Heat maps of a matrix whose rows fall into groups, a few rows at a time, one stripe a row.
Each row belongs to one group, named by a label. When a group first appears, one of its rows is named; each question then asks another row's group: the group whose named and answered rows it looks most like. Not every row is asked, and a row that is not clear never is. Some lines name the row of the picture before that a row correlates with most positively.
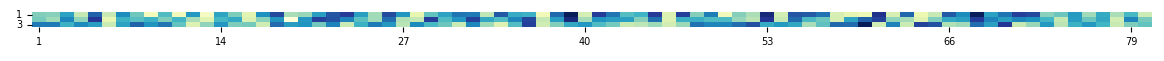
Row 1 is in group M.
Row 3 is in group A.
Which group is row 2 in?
M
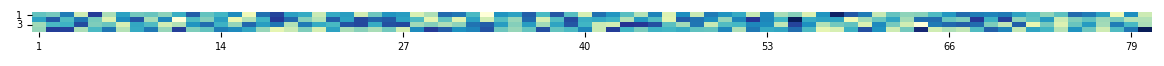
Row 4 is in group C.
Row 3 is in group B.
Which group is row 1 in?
M
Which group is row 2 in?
A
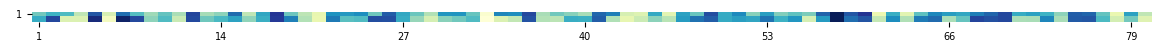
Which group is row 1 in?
M
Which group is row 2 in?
A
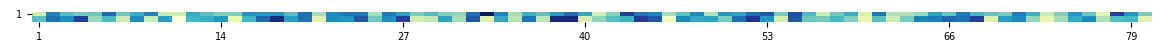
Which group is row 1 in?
B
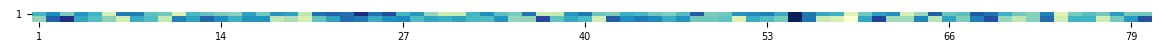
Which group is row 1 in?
A
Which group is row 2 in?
C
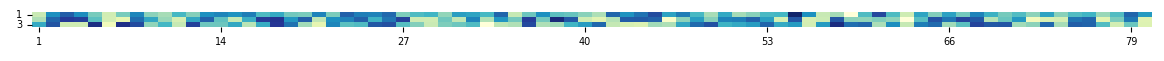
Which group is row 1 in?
C
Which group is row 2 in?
B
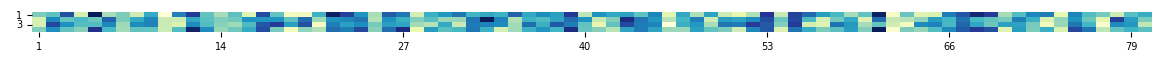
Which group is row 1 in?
M
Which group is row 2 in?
B
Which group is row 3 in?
B
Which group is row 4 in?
B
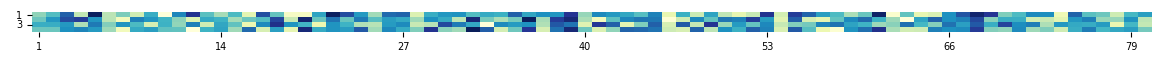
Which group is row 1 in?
M
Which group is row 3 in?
M
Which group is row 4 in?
B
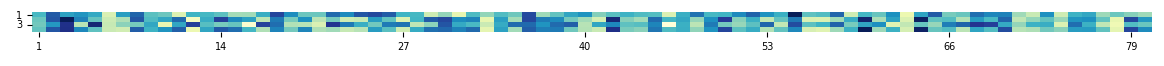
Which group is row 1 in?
A
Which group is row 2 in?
C
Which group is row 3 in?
M
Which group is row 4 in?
C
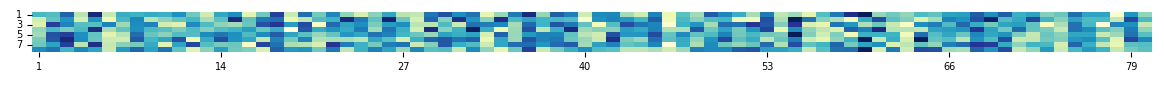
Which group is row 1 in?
M
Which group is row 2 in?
M
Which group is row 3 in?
B
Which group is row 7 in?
M
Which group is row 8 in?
A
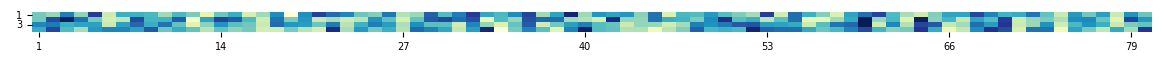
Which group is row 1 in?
M
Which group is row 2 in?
C
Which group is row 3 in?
A
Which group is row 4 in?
A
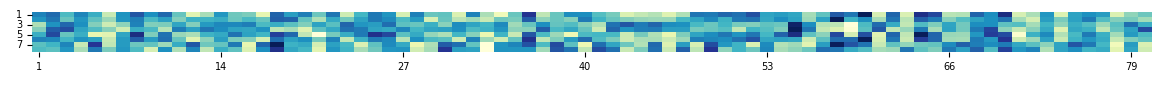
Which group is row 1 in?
A
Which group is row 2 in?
A
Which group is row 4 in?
C
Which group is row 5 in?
A
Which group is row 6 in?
A
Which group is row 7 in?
M
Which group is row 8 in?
M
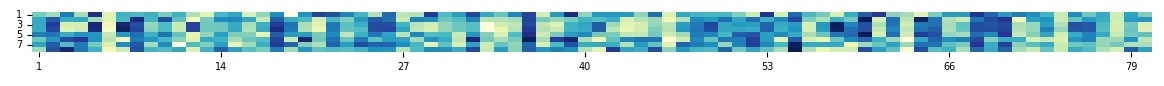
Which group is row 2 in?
A
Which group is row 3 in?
A
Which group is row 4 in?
A
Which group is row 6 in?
B
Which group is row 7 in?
A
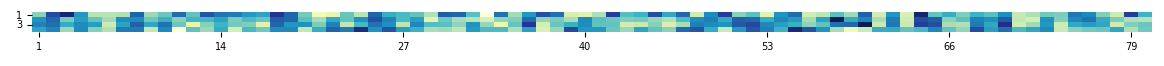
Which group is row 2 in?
A
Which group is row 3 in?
A
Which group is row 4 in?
A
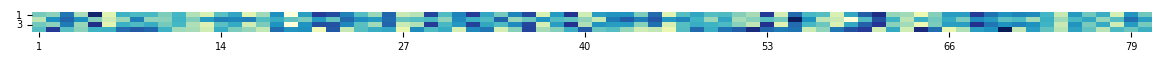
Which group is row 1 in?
M
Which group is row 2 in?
C
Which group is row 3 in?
M
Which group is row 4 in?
A
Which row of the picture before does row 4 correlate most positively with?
3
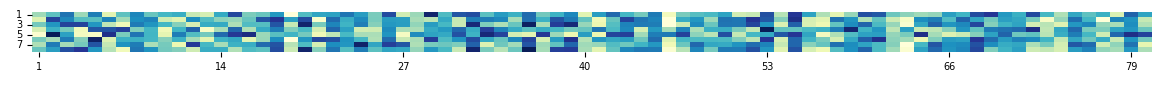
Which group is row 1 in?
M
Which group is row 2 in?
B
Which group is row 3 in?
B
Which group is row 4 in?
M
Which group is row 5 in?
C
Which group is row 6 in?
M
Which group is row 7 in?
B
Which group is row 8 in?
B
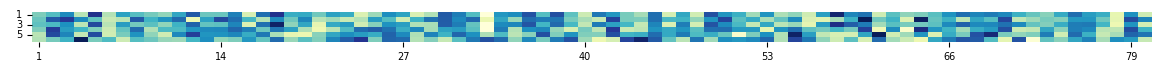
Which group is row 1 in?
M
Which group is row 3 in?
M
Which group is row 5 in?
C
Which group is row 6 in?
B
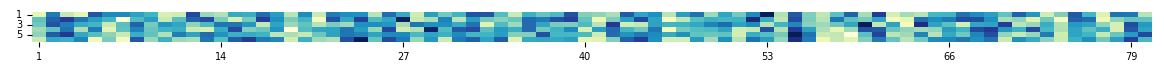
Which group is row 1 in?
B
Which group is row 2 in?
B
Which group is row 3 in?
C
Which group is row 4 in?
M
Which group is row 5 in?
C
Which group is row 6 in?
B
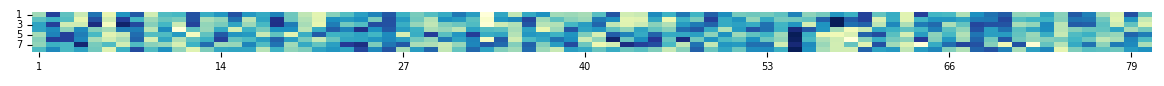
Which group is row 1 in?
C
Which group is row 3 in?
A
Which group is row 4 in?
A
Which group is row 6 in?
C
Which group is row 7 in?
B
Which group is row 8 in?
A
